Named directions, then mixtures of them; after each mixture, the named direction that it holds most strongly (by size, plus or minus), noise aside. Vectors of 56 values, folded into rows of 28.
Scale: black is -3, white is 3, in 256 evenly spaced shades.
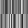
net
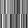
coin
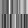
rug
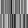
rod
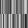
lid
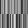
net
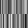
lid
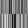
rod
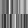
rug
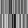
rod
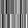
coin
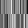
rod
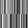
coin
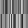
net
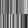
lid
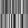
net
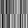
coin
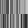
rug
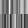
rug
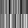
rug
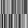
lid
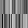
lid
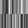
rug
